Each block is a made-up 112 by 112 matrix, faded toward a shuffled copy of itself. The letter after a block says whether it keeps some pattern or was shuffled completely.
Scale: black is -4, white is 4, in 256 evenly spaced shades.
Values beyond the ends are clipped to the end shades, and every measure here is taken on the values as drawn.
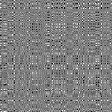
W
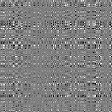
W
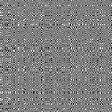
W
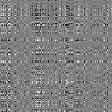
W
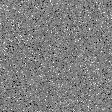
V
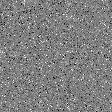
V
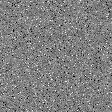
V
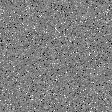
V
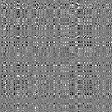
W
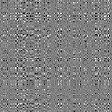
W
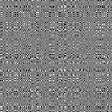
W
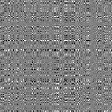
W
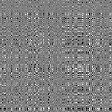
W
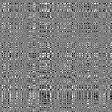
W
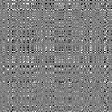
W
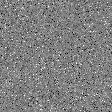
V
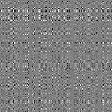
W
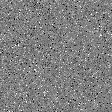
V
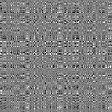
W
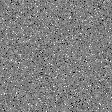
V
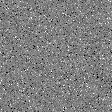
V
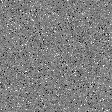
V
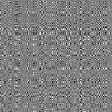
W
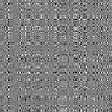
W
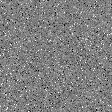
V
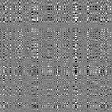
W
